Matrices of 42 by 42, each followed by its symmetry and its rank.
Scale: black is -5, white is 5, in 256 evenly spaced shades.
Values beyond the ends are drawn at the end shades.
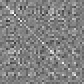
symmetric, rank five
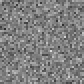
neither, full rank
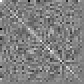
symmetric, rank five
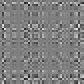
antisymmetric, rank two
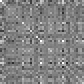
symmetric, rank five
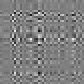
antisymmetric, rank two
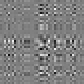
antisymmetric, rank two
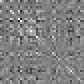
symmetric, rank five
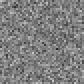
neither, full rank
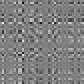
antisymmetric, rank two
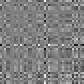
antisymmetric, rank two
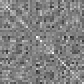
symmetric, rank five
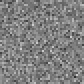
neither, full rank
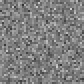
neither, full rank
